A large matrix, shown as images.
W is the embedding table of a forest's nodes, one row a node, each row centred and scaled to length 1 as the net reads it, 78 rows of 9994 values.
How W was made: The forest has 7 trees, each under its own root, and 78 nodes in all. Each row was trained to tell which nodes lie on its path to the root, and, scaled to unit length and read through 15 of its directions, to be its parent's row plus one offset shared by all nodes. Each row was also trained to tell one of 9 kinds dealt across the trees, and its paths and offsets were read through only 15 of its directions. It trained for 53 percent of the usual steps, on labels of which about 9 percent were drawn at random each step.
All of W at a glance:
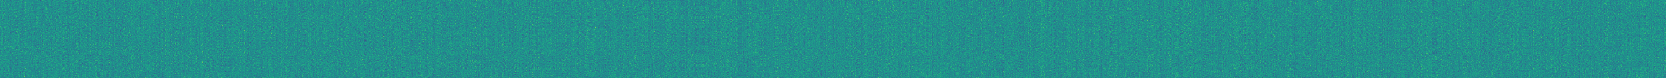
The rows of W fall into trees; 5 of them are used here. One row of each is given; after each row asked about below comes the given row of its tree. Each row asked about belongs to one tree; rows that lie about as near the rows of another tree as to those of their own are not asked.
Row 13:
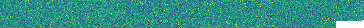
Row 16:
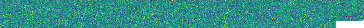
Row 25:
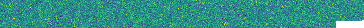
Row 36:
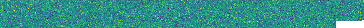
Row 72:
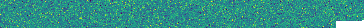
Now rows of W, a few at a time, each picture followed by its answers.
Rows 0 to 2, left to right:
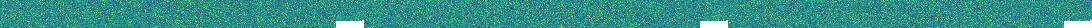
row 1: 72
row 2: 13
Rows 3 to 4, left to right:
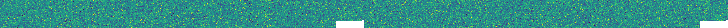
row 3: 13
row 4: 13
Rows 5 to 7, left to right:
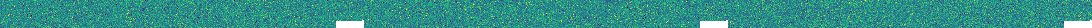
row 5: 13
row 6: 36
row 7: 25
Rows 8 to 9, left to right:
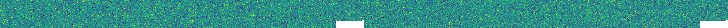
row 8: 16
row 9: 72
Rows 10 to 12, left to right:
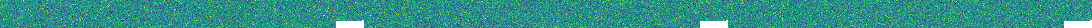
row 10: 36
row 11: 72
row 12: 72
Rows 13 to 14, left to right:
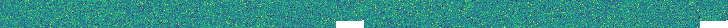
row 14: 36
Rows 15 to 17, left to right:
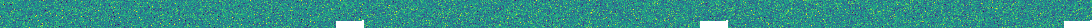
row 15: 72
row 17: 16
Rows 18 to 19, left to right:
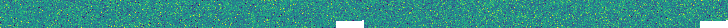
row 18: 16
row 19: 72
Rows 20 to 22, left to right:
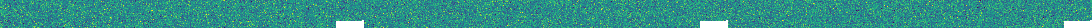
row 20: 36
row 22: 16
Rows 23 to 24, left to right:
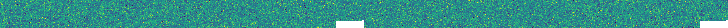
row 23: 36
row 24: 13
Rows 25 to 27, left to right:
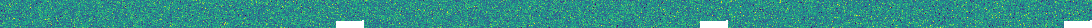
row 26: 36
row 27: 36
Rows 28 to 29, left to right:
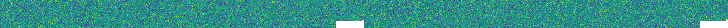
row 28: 13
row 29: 72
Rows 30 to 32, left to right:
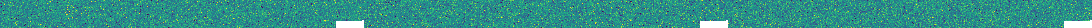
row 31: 16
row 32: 13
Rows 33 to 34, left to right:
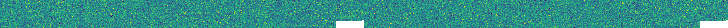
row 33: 13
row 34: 72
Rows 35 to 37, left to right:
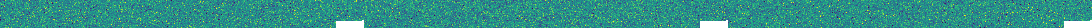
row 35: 72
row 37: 72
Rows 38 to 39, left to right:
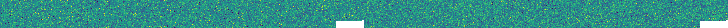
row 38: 13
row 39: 72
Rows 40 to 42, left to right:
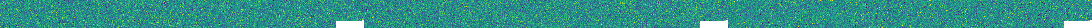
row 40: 72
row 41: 72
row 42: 13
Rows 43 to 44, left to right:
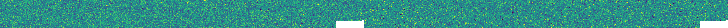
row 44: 13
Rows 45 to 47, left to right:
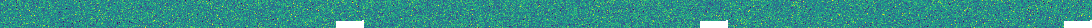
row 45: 72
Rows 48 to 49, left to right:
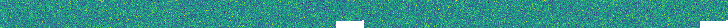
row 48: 36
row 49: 25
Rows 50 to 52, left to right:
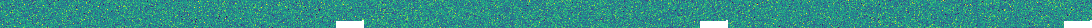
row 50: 72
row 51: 13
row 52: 13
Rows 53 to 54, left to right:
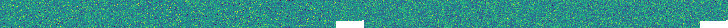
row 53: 13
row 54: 25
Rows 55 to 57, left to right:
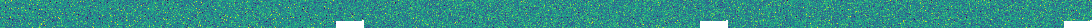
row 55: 36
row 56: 16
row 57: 25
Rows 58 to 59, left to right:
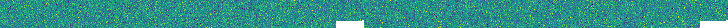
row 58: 16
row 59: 36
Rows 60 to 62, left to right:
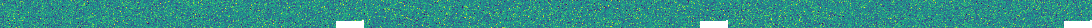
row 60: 13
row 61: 36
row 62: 13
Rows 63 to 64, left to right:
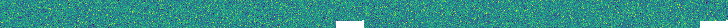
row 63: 72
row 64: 36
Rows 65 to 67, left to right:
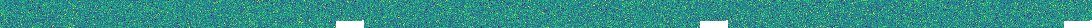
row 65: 36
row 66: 36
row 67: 13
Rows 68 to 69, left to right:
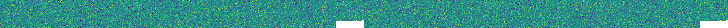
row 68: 13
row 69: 72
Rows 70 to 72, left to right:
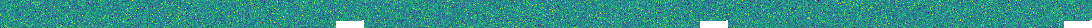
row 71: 36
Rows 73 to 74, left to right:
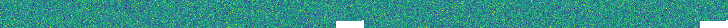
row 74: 72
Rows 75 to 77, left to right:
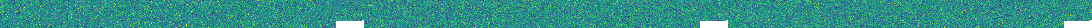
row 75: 36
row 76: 25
